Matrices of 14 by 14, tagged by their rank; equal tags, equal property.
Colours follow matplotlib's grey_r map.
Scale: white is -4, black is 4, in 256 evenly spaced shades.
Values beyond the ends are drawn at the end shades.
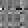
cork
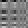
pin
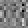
cork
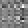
cork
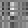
pin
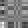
pin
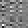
cork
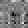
cork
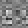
cork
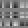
pin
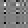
pin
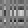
pin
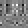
cork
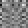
cork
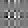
pin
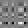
pin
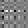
pin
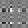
pin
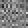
cork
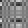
pin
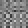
cork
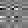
pin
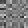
cork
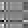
pin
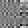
cork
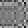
cork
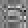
cork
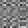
cork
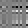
pin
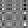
pin
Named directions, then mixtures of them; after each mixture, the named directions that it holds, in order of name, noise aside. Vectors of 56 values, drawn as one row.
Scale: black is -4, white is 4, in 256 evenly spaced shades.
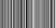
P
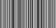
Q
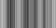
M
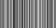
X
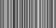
X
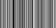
Q, X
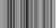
M, P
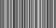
X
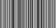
Q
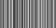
X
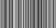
X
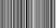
P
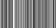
Q, X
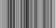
M, P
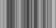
M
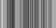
M, Q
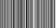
P, Q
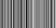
P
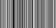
Q, X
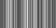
M, Q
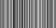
X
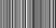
P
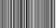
P
